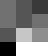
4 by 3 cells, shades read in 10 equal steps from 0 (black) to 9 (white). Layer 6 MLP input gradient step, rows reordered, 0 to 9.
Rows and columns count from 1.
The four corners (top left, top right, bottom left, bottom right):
4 2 0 9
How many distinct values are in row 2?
2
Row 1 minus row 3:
1 -4 -3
